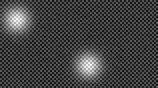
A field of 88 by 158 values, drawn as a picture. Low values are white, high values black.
Lone odd cells: none. Odd rows or columns: none. Dips: two.
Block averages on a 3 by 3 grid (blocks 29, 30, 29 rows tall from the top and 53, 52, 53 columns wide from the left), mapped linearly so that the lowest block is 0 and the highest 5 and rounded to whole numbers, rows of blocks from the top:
0 5 5
4 4 5
5 0 5
